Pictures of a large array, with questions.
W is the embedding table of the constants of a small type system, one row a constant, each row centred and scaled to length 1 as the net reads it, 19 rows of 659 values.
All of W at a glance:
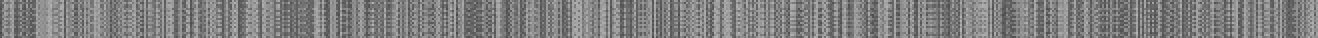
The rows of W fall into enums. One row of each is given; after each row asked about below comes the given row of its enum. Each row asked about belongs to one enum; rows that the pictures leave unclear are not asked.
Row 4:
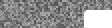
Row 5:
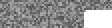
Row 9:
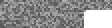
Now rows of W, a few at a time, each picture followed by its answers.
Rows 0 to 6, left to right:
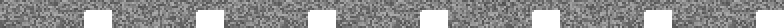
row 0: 9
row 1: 5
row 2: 9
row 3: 9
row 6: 9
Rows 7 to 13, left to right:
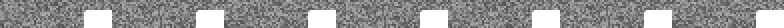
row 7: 4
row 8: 5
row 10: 5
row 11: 4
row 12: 5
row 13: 9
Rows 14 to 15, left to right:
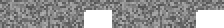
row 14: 5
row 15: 5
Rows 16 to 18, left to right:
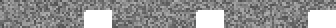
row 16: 4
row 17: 9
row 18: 5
